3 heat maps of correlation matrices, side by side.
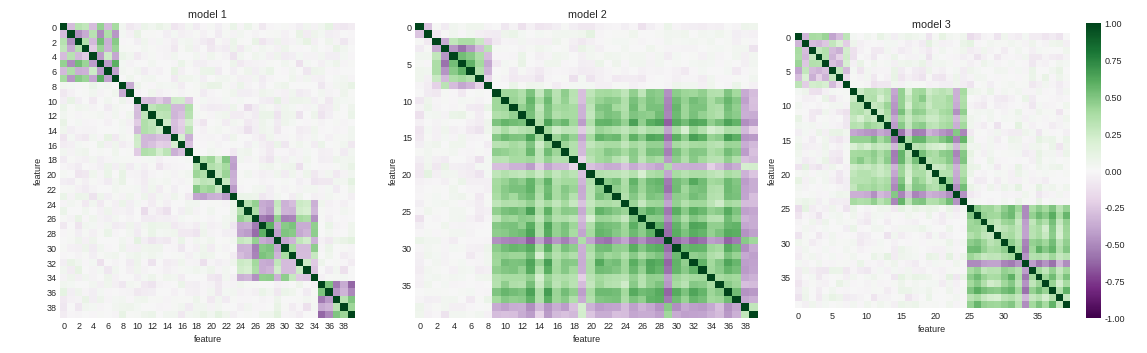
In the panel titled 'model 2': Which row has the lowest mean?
29
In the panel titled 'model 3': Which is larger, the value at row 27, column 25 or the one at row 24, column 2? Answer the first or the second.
the first
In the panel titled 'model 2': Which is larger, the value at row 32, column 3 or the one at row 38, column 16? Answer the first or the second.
the first
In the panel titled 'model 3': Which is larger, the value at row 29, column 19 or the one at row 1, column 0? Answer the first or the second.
the first
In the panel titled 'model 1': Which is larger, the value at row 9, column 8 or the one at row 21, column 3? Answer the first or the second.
the second
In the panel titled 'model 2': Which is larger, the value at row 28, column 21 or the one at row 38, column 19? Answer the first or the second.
the first
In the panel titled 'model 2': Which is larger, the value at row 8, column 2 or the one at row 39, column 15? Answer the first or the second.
the first
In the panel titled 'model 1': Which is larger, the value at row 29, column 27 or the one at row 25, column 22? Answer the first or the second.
the second
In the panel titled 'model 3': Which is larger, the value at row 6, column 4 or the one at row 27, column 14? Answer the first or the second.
the second
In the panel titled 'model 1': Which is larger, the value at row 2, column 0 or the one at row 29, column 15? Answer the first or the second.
the first
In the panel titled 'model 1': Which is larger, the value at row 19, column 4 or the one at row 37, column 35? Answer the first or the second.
the first
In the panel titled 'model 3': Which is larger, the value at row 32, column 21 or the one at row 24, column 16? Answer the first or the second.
the second
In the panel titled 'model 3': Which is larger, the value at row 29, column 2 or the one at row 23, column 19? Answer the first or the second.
the first
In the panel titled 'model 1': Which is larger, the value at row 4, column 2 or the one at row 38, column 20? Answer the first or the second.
the second
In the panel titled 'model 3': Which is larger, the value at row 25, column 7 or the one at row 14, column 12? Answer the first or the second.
the first
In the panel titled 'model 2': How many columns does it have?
40
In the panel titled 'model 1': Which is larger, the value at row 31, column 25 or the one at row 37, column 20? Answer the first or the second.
the second
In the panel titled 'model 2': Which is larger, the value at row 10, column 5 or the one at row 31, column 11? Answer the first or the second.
the second
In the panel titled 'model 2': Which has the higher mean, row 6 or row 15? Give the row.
15
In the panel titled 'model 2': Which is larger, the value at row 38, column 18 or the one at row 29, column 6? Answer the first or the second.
the second
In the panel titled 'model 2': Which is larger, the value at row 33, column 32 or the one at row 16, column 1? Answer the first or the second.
the first
